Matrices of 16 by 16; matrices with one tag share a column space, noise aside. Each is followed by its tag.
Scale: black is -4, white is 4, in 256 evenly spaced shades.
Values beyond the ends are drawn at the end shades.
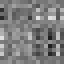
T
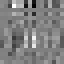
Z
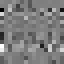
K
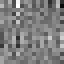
Z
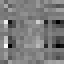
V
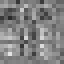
T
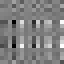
V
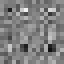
K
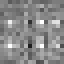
V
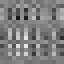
T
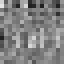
Z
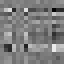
K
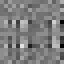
V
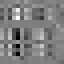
T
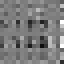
V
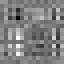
T
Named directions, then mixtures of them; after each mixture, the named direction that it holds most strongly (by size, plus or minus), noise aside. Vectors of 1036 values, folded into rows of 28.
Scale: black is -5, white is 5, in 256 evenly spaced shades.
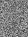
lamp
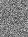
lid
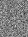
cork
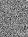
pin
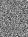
pin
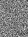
pin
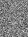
lamp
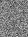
lamp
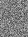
lid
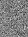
pin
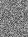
lid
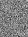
pin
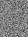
lamp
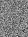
lamp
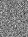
cork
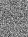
lid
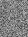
cork
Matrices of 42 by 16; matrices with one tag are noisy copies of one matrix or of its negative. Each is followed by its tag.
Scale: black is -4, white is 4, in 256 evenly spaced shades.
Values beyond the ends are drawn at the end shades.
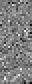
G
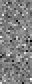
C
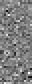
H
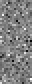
C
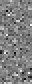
H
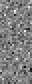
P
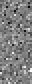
P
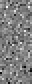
P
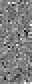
G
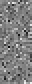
G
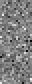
C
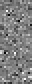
H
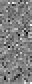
G
